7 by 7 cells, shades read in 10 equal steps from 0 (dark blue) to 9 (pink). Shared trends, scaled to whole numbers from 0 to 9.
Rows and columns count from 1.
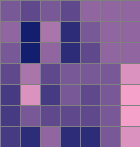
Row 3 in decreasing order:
5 5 5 4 3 1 0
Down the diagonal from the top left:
4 0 5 4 3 4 8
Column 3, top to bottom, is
4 6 5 3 2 3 5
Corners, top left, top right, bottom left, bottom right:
4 5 2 8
